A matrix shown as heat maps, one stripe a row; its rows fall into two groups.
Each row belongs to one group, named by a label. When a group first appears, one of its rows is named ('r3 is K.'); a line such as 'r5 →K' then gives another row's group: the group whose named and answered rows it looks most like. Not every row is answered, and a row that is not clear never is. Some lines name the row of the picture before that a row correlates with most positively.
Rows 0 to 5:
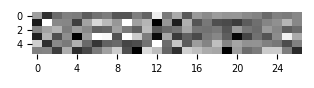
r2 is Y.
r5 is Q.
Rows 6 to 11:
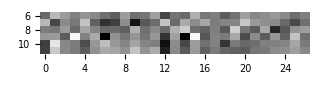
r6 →Y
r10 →Y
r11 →Y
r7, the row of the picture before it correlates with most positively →4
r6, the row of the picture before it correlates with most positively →2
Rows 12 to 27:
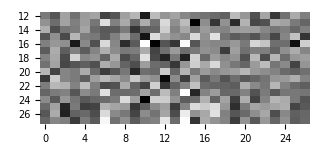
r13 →Q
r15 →Q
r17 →Y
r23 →Q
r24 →Q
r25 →Q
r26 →Q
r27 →Q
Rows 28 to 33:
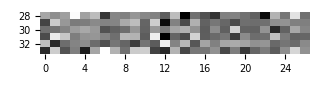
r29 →Y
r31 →Y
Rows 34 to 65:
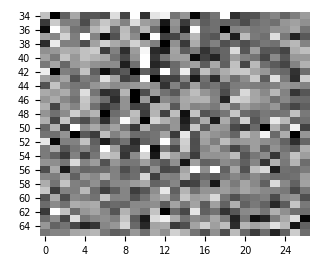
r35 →Y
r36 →Y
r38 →Y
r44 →Y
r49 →Q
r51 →Q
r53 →Q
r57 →Q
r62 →Y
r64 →Q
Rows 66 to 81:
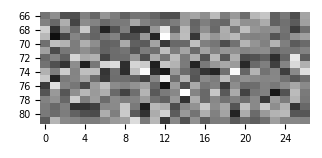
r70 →Y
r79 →Q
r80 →Q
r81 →Y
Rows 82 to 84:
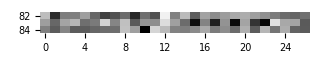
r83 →Q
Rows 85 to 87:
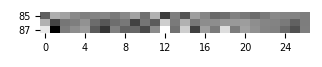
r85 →Y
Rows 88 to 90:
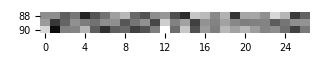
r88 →Q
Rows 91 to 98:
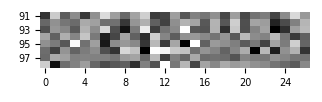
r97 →Y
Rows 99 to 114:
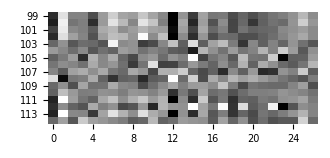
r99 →Y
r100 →Y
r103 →Q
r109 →Q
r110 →Y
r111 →Y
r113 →Y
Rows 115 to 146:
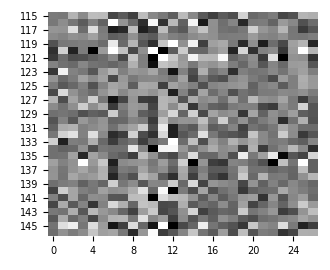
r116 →Q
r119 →Q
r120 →Y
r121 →Q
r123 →Y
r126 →Y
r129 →Q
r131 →Y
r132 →Y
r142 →Y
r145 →Y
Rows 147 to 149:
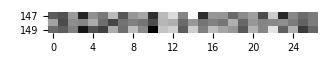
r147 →Q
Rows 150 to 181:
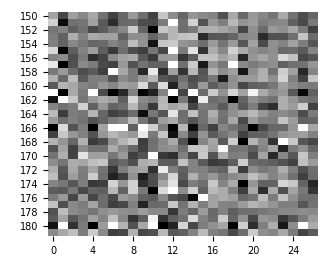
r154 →Q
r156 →Q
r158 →Q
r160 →Y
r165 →Q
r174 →Q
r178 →Y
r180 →Y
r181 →Y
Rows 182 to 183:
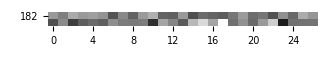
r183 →Q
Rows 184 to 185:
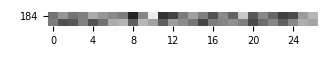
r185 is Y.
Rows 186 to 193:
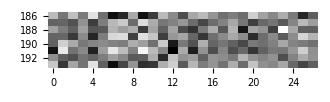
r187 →Y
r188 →Q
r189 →Y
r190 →Y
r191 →Y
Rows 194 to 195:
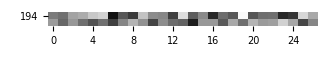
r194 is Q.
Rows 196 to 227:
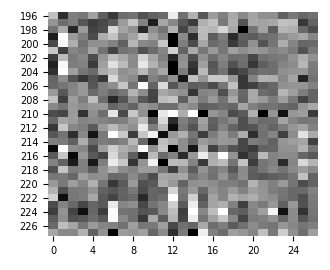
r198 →Q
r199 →Y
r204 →Y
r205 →Q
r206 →Y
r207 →Q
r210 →Q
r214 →Q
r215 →Y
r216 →Q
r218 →Y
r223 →Q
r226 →Y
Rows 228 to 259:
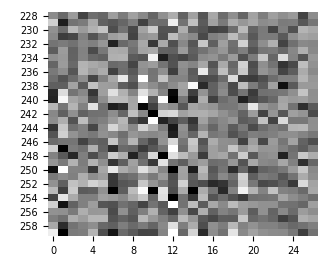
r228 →Q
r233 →Y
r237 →Y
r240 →Y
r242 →Q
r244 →Y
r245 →Y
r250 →Y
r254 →Y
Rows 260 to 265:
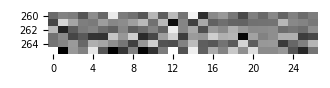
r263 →Q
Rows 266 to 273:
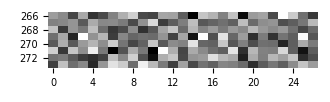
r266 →Q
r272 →Q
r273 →Y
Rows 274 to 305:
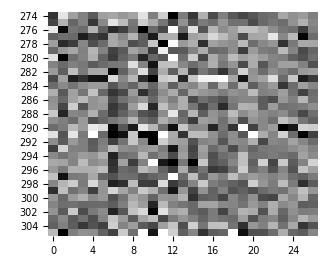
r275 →Y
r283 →Q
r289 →Q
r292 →Q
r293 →Y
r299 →Y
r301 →Q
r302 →Q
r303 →Y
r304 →Q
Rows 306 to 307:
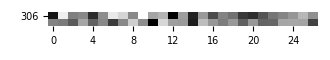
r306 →Y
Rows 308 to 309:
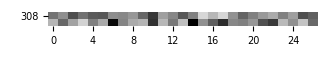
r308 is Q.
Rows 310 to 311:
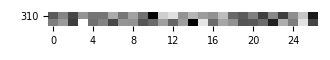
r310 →Q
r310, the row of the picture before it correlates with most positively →308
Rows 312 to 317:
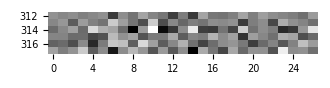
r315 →Q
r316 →Y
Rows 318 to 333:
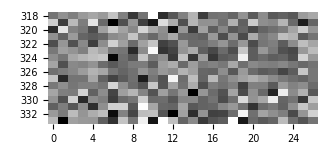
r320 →Y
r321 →Q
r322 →Y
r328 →Q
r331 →Y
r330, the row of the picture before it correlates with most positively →312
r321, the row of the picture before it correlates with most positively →315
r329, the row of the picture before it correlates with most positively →317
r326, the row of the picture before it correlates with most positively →314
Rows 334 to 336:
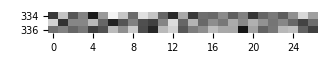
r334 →Y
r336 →Q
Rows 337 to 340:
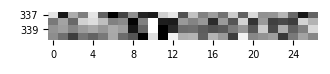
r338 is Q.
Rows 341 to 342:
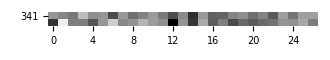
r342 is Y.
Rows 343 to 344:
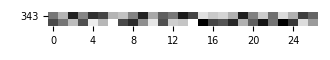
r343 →Q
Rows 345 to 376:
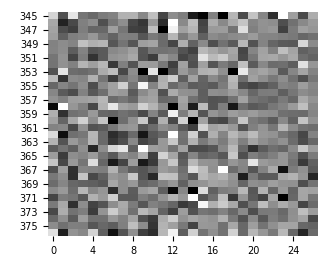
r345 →Q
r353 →Y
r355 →Y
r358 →Y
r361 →Q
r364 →Y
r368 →Q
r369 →Q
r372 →Q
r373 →Y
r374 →Q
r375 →Q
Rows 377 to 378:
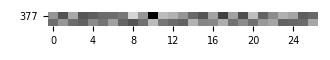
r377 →Q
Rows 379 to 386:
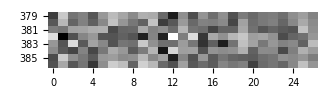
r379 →Y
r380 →Y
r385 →Y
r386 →Y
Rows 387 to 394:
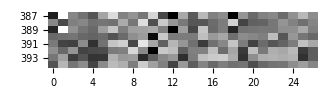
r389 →Y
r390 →Q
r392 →Q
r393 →Q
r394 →Y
